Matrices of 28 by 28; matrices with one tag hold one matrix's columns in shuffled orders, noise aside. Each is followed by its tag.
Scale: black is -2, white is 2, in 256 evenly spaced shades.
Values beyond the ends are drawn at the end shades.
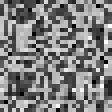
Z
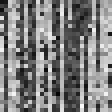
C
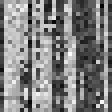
C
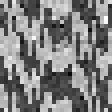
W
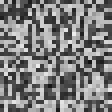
Z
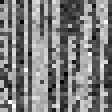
C
